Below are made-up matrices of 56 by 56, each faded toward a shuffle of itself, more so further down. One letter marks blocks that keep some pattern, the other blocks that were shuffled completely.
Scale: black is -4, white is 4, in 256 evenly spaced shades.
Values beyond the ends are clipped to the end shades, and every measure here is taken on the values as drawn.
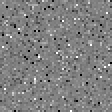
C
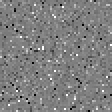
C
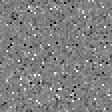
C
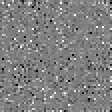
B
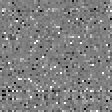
B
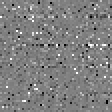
B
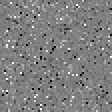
C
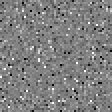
C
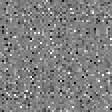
B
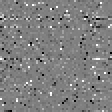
B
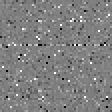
B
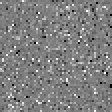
C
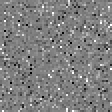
C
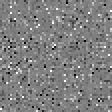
B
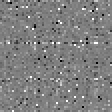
B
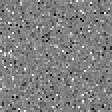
C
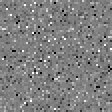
C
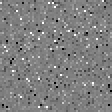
C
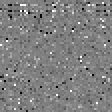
B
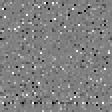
B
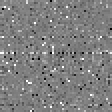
B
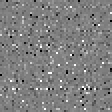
B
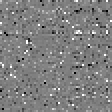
B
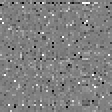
B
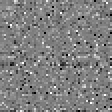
B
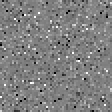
C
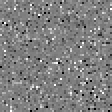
C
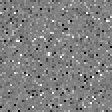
C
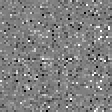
B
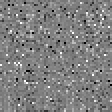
B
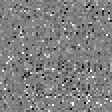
B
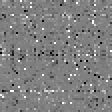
B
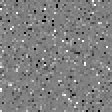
C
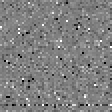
B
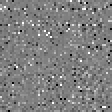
B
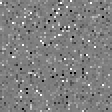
C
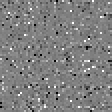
B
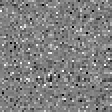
B
